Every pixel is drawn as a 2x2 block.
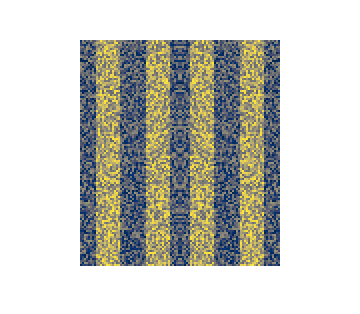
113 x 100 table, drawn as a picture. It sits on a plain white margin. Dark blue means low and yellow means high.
Overall the values sit about 50% of the way up the scale. It is mirror symmetric from left to right. Stripes running up and down repeat 4 times from left to right. No overall slope runs across the table.
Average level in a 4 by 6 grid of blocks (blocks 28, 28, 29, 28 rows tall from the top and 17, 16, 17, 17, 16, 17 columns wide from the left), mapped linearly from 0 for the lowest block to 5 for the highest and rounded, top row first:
305503 / 305503 / 305503 / 305503
